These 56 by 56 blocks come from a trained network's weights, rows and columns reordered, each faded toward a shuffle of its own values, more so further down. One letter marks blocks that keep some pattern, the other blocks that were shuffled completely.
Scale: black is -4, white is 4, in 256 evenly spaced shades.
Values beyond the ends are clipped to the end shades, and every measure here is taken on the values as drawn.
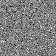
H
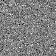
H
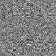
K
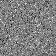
H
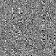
K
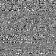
K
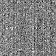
K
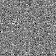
K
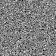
H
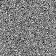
H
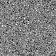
H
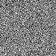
H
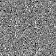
K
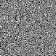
K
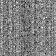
K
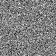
H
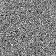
H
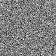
H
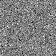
H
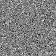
H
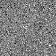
K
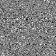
K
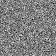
H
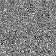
K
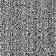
K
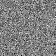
H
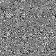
K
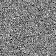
H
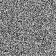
H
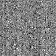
K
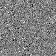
H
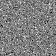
H
